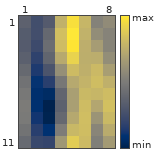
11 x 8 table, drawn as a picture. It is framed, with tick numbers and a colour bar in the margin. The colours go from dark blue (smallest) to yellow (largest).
The grain runs up and down. The middle right is the calmest part. The top middle is the ninth with the highest average. No lone cell stands out from its neighbours.
